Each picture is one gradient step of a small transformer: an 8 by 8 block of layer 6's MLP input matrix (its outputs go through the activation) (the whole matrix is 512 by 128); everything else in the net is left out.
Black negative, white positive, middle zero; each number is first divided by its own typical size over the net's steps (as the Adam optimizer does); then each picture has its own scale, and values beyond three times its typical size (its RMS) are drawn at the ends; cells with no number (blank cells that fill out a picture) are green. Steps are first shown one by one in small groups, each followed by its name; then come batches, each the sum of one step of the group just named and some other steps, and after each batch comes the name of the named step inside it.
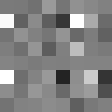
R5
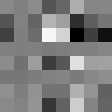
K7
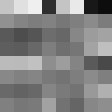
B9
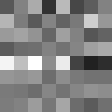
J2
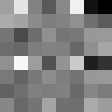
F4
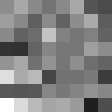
F4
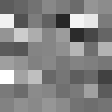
R5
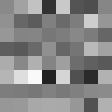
J2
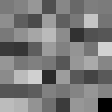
K7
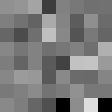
K7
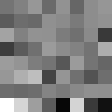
K7
